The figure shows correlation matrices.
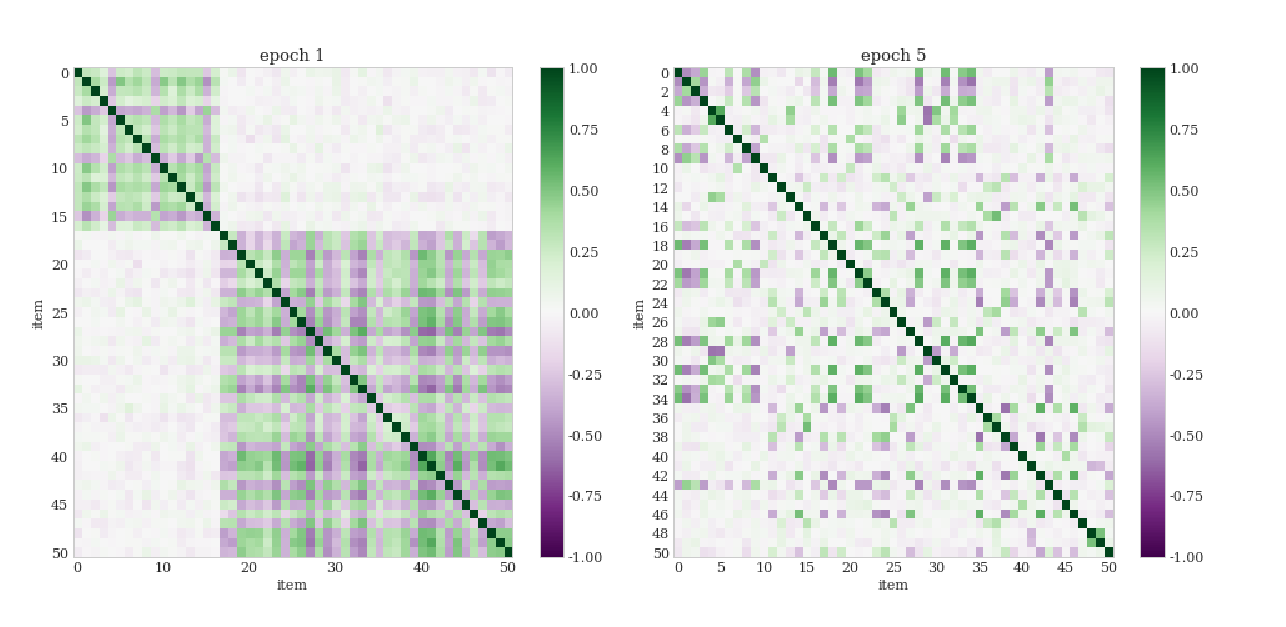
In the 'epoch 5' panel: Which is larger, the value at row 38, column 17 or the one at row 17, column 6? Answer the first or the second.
the first
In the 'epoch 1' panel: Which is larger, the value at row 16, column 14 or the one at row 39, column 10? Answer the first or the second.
the first
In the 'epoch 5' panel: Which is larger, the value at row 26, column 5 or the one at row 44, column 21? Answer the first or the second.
the first
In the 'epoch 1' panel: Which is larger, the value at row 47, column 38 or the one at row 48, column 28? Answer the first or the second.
the second
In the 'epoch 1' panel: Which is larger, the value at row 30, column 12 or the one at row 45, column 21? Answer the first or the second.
the first
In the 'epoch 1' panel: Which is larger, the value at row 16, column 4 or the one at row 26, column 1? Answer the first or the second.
the second
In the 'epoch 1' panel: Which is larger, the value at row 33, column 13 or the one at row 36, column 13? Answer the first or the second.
the first
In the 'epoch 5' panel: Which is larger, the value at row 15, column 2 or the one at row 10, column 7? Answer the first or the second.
the second
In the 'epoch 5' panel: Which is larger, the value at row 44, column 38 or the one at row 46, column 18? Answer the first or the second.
the second
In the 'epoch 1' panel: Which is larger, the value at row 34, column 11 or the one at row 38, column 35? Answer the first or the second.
the first
